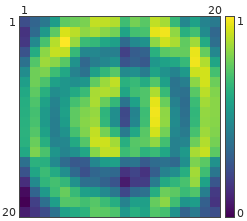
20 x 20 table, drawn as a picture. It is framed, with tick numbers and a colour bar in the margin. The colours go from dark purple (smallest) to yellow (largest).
Seam: horizontal, 70% of the way down, the top part higher. Odd rows or columns: none. Calmest part: middle left. Rings: centred on the centre.
